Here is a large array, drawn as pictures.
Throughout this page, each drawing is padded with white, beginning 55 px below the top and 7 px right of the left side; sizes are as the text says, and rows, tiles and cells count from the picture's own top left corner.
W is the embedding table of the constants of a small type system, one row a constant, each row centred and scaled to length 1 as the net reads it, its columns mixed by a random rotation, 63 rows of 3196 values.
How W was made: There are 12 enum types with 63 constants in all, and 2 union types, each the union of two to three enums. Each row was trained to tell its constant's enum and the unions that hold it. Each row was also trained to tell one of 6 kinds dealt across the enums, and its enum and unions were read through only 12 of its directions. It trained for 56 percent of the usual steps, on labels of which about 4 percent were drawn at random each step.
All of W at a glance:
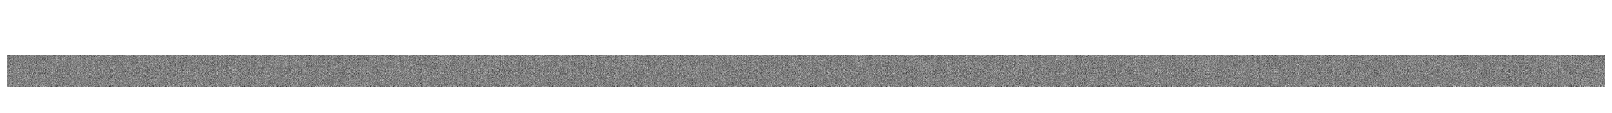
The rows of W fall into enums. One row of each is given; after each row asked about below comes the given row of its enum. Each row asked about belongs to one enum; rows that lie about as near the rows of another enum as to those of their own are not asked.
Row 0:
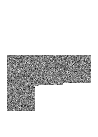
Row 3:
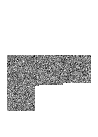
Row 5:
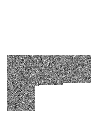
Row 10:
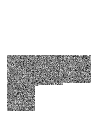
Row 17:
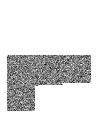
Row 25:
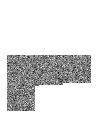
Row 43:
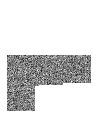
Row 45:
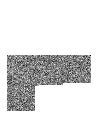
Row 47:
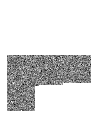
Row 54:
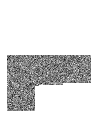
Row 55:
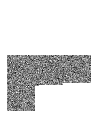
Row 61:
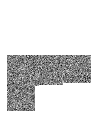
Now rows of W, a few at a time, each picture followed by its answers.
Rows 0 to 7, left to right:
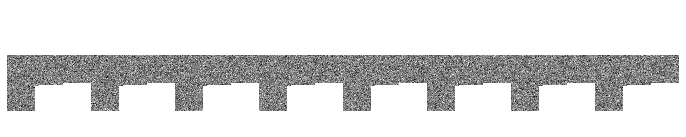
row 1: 5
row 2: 54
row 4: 10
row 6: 0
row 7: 5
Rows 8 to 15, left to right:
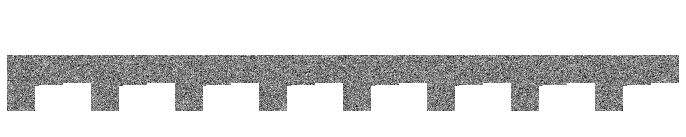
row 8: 5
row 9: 10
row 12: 54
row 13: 55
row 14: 17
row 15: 55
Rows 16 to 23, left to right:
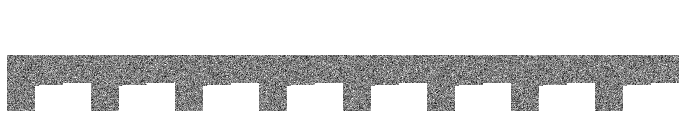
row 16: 5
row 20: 17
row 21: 5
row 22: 25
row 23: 54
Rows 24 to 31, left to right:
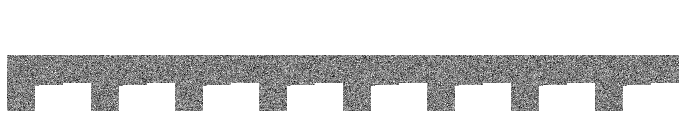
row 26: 10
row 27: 17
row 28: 55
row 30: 55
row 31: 0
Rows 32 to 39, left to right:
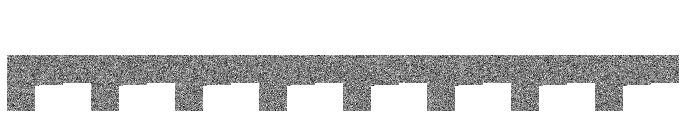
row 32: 45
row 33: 45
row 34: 25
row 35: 25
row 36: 10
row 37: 10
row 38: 45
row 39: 47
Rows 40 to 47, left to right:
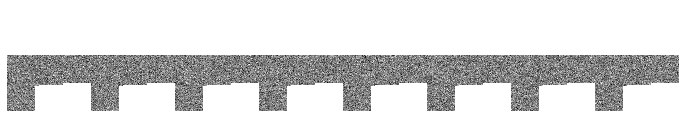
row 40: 0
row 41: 54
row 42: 0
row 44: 55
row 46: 61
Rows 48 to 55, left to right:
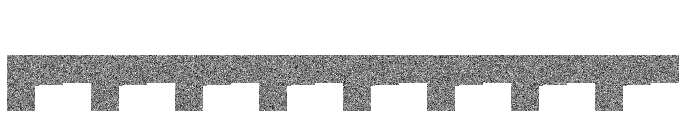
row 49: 25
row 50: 25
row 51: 54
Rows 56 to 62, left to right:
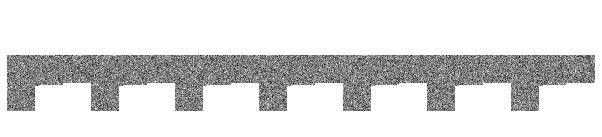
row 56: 25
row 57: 55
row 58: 45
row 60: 45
